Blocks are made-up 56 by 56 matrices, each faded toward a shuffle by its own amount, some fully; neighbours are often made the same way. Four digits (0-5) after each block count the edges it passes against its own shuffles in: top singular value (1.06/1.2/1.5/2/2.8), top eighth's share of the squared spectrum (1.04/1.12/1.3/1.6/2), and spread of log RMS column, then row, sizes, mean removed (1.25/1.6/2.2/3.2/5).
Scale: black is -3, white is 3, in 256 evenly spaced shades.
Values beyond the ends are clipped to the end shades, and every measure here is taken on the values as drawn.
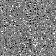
2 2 1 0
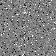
1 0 0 0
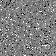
2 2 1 0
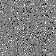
2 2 1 0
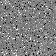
0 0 0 0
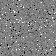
0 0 0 0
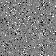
3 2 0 1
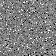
0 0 0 0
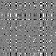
5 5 3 3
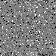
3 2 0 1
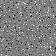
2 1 0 1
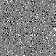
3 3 1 1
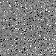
3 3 1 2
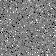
0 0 0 0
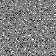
2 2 1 1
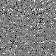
3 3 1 2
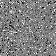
2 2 0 0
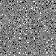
3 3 1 2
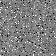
0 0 0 0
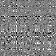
4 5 3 3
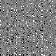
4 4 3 2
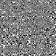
3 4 2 2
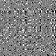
4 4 2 2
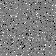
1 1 0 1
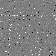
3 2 0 1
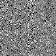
1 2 2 0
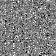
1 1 2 0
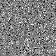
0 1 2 0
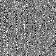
1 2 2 0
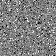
0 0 0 0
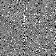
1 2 2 0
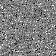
0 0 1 0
